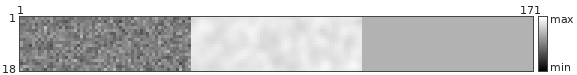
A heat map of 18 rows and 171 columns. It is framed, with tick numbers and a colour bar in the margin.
The table splits into one row of 3 panels. Panel 1,1: middling, fine-grained. Panel 1,2: very high, blotchy, faint in contrast. Panel 1,3: high, flat.
